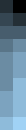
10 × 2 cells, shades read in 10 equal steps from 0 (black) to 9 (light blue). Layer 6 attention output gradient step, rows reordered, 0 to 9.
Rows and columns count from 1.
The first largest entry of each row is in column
1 1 1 2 2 2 2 2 2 2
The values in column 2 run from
0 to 9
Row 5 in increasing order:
6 7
